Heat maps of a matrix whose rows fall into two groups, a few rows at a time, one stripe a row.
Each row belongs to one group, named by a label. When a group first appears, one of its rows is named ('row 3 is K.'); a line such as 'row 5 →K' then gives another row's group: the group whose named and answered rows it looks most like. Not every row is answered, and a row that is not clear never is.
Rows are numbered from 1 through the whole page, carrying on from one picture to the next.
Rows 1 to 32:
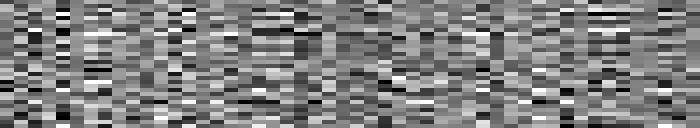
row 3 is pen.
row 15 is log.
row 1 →log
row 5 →log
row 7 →log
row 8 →pen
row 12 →log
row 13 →log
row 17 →pen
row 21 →log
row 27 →log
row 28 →log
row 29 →log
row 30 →log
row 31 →log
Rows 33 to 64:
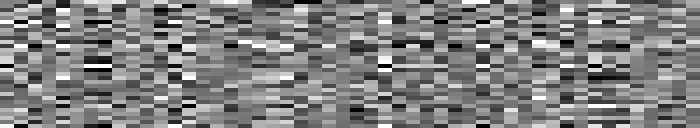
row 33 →log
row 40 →log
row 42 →pen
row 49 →log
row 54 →pen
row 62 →pen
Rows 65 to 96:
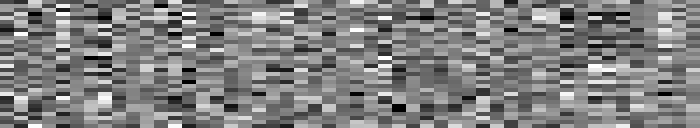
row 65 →pen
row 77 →log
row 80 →pen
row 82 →pen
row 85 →pen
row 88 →pen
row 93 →log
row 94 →log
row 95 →pen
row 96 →pen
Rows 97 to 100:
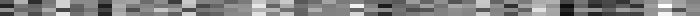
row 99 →log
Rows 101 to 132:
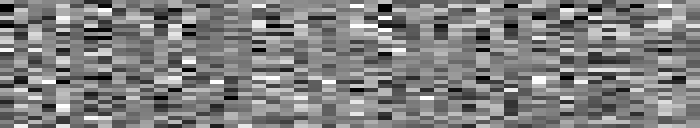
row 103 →log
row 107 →pen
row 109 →pen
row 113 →pen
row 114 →log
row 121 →log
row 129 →pen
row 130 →log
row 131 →pen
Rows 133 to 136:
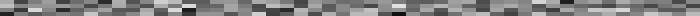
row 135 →pen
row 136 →pen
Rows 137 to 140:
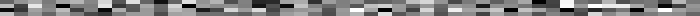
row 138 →pen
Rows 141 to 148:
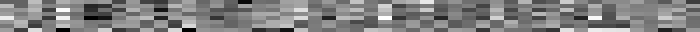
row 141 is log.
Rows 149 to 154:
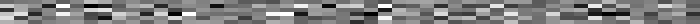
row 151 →log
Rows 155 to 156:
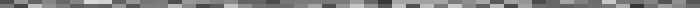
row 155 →log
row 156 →pen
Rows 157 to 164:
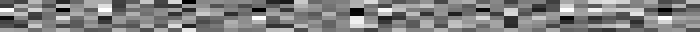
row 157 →pen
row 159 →pen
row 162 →pen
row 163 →pen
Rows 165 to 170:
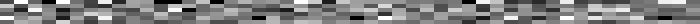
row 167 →pen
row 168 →log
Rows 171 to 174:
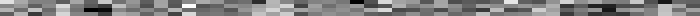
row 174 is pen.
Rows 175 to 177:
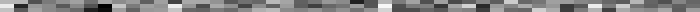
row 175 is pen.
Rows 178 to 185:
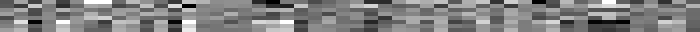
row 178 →log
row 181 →log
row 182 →log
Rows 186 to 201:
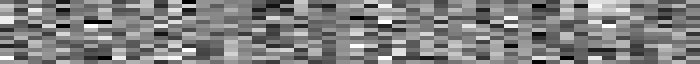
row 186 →pen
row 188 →pen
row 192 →log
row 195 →log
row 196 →pen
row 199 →pen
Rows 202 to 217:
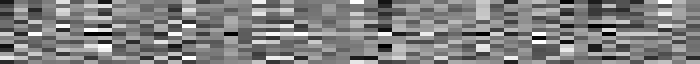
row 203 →log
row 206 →log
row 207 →pen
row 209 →log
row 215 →pen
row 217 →pen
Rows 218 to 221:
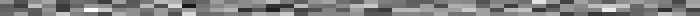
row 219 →pen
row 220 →log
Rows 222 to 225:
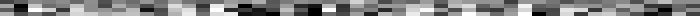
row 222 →pen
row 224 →log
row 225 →log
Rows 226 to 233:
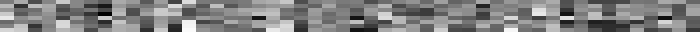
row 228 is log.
